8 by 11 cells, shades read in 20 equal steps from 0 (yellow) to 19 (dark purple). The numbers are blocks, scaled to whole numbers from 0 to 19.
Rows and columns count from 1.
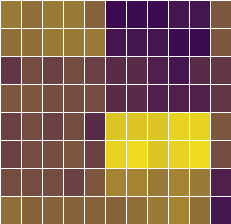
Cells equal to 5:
0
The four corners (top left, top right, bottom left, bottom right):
9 12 10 18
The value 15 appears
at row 3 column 1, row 3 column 11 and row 4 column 11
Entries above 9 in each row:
8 8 11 11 6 6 6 9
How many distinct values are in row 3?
6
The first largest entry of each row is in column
6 9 9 8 5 1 11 11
